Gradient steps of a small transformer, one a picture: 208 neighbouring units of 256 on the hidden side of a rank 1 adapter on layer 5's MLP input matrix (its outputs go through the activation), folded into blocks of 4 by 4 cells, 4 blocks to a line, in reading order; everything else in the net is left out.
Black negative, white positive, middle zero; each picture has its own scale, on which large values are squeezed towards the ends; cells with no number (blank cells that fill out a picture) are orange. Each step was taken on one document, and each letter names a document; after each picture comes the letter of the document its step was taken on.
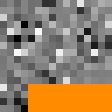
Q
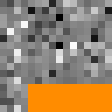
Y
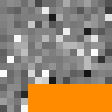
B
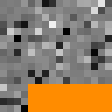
Q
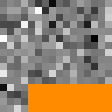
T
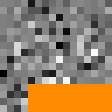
B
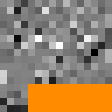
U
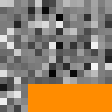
Y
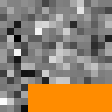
Q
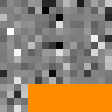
Y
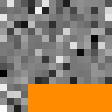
T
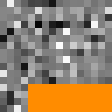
T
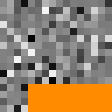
U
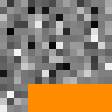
Y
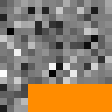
Y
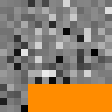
B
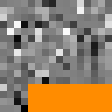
Q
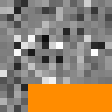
U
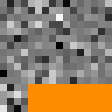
T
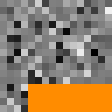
B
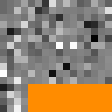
Y
